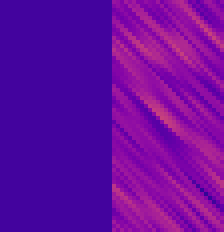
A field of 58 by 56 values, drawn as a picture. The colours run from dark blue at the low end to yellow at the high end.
The table splits into one row of 2 panels. Panel 1,1: very low, flat. Panel 1,2: low, slanting down to the right.
